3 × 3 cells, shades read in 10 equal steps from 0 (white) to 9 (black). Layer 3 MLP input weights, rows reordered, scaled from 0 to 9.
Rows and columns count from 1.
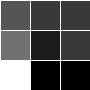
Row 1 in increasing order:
6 7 7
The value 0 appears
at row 3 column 1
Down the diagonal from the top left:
6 8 9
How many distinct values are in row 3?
2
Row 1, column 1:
6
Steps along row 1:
up same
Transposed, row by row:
6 5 0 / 7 8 9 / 7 7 9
